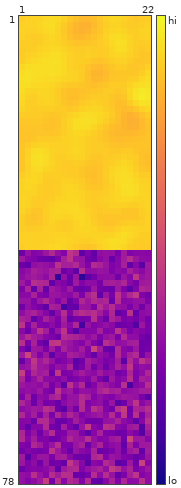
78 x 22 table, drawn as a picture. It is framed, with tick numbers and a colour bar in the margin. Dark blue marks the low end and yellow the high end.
It is made of 2 by 1 panels. Panel 1,1: very high, blotchy, faint in contrast. Panel 2,1: low, fine-grained.
